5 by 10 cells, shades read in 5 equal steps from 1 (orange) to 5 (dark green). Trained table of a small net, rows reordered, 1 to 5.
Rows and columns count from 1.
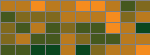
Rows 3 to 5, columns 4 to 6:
4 3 4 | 4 2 3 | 5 2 5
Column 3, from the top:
1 3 2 4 5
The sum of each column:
16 15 15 18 11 15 14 10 13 13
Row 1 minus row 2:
-2 -1 -2 -1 0 -1 -1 1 1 1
